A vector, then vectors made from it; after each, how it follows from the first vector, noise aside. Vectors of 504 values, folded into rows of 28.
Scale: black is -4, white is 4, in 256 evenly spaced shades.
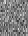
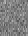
shrunk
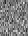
negated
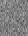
shrunk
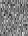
reversed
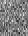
copied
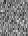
negated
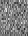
wrapped around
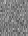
shrunk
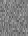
shrunk
